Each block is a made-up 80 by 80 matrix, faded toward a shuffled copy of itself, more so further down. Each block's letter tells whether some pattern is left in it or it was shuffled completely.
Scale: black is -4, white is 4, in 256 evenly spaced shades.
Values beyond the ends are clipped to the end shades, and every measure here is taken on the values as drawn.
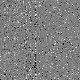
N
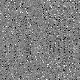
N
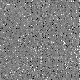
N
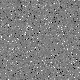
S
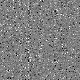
N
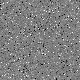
S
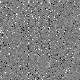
N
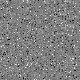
N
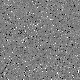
S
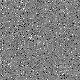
N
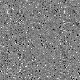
N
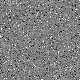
S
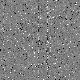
N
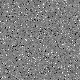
S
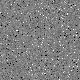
S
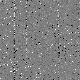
N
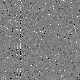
N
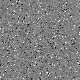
S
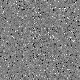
N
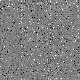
N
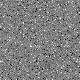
S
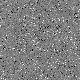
S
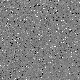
S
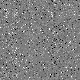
N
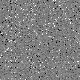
N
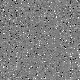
N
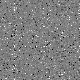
N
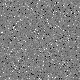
S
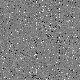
N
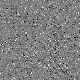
N
